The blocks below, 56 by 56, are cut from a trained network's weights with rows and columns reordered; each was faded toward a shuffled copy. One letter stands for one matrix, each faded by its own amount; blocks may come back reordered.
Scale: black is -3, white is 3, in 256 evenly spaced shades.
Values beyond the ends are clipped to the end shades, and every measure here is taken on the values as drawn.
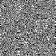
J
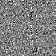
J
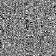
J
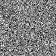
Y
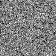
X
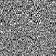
J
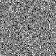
J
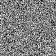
X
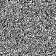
Y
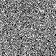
Y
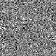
J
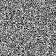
X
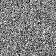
X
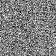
X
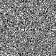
Y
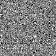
Y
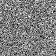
X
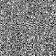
J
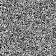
X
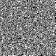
J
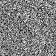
X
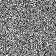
X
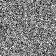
X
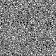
Y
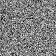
X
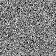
X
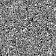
Y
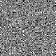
J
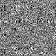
J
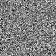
Y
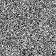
X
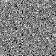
Y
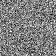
X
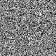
X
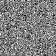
X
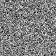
X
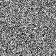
X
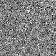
Y
